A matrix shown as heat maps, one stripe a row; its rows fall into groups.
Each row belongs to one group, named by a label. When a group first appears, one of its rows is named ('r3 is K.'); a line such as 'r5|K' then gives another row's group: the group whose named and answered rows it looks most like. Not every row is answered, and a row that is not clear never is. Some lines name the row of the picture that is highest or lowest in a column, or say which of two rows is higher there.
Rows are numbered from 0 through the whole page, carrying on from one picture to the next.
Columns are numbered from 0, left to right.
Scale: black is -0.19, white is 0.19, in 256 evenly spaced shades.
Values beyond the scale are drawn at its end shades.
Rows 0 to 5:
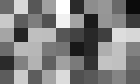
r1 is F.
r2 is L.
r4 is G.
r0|F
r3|G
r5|F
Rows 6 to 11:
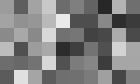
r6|L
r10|L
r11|G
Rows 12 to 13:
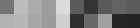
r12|F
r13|F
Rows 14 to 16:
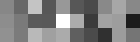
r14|G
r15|F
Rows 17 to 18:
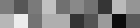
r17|L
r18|F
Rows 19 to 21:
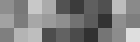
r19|L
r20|L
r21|G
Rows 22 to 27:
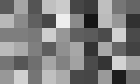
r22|F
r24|L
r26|L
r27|F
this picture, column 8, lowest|27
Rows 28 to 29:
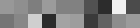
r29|G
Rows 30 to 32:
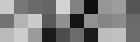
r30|F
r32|G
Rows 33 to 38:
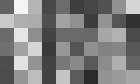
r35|G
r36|G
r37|G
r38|G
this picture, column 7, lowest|33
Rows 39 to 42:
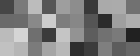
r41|F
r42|F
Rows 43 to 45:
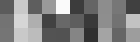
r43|F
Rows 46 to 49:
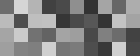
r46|G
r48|F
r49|L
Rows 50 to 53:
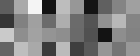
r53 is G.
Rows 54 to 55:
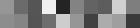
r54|L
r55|F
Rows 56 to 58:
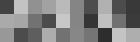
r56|F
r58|L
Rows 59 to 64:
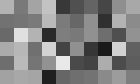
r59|L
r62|L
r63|F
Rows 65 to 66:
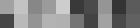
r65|F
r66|F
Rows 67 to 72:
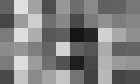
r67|G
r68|G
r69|G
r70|F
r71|G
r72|F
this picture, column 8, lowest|72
